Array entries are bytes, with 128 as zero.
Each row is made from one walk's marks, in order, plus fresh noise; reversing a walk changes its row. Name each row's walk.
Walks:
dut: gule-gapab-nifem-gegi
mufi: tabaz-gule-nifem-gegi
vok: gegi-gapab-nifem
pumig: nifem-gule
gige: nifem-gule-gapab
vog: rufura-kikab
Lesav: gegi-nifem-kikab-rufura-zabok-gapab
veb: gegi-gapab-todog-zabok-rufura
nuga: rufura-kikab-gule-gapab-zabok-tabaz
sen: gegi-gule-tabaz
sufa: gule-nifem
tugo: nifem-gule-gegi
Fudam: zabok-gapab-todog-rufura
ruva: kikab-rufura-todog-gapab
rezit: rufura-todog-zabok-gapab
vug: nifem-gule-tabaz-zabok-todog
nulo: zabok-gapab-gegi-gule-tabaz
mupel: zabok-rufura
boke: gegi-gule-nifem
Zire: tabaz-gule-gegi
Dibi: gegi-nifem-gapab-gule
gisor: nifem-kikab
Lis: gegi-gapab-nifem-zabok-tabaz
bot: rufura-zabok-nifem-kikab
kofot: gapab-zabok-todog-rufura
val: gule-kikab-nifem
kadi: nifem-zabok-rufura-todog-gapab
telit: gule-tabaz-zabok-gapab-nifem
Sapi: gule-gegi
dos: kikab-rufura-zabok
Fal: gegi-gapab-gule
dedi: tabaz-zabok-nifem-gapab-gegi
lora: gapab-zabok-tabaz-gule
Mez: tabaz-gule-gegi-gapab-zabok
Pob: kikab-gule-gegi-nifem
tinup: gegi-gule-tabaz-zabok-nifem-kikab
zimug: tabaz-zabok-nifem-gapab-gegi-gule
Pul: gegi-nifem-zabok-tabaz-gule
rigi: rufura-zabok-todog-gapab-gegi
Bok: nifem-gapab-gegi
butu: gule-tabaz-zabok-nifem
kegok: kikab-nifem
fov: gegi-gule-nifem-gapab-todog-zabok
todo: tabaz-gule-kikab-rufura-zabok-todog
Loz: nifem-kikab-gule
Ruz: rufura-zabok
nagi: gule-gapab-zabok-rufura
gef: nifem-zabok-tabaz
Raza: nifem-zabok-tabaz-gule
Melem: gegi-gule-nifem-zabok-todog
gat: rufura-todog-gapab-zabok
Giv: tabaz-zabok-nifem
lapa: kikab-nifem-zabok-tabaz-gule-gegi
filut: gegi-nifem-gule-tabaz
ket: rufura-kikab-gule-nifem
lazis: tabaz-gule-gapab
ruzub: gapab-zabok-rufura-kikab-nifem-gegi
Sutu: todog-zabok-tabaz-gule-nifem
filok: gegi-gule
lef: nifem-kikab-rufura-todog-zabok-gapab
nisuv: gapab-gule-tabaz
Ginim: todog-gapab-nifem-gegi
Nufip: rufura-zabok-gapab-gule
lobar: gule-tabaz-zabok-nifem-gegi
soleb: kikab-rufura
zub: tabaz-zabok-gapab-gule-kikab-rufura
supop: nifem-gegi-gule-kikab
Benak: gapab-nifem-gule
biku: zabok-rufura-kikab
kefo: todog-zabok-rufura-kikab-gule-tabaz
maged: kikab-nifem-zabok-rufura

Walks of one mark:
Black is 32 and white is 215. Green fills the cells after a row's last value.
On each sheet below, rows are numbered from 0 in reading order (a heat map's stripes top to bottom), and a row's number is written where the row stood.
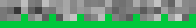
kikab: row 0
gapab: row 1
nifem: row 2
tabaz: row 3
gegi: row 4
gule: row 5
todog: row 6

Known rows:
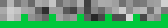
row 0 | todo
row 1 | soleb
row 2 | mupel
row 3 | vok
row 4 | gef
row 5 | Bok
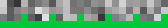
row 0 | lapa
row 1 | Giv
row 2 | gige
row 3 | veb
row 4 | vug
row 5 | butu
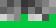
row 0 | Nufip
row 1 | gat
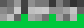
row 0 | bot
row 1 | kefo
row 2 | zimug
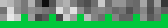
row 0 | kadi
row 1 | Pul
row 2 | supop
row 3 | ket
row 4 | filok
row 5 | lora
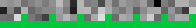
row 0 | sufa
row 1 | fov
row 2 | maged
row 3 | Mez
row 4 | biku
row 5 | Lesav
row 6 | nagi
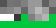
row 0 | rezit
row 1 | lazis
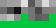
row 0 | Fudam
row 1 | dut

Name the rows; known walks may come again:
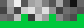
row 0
val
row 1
supop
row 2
Dibi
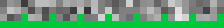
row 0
Sutu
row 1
ruva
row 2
Pob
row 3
telit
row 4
ket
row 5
lazis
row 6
kadi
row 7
Ruz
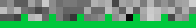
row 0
tinup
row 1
kofot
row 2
Fal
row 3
dos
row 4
Ginim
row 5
todo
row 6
Bok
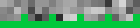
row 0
lobar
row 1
boke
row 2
gisor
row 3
kefo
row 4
pumig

